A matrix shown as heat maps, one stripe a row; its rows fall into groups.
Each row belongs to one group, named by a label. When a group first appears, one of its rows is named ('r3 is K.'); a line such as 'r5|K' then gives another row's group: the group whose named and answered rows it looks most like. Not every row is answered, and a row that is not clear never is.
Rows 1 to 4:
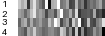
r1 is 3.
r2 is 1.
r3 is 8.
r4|1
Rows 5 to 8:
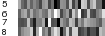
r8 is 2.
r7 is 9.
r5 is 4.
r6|8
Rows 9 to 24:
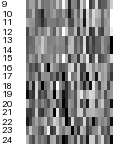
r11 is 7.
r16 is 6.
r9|8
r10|7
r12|8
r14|1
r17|4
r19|9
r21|9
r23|2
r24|4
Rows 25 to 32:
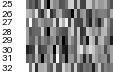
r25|6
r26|2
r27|3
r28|6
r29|4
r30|9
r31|9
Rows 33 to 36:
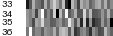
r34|3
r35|1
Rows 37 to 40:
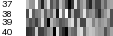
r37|2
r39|6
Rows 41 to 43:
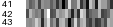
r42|2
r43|2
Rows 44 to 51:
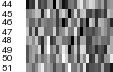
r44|9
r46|4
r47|3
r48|2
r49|2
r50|8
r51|1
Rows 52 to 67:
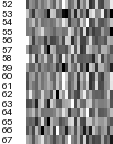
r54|8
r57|6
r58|3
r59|4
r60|8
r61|8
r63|6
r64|8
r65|6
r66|9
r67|1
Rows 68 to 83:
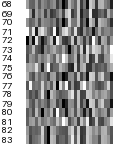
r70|4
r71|3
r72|9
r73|7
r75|2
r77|3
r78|6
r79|4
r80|9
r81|8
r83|6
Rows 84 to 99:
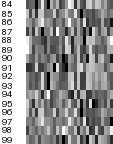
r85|3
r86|1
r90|4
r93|6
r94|2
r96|3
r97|1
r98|8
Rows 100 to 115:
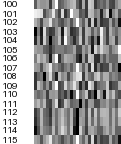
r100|2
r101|3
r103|9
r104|9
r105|7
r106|2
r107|1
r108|6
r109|2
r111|2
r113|7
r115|1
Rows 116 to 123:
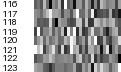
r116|9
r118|6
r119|3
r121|3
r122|1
